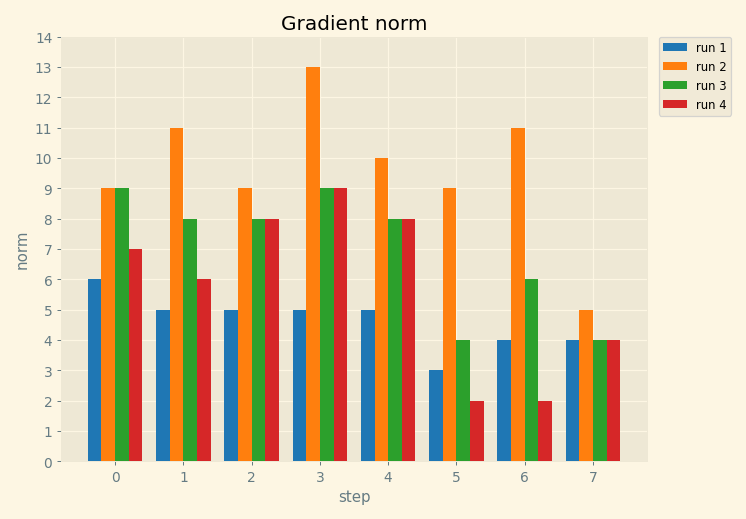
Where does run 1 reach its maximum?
0
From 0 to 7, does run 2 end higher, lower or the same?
lower
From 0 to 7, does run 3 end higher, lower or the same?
lower
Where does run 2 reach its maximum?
3
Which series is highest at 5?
run 2
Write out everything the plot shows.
Title: Gradient norm
x-axis: step, ticks 0 1 2 3 4 5 6 7
y-axis: norm, ticks 0 1 2 3 4 5 6 7 8 9 10 11 12 13 14
Legend: run 1, run 2, run 3, run 4
Values:
run 1: 6 5 5 5 5 3 4 4
run 2: 9 11 9 13 10 9 11 5
run 3: 9 8 8 9 8 4 6 4
run 4: 7 6 8 9 8 2 2 4
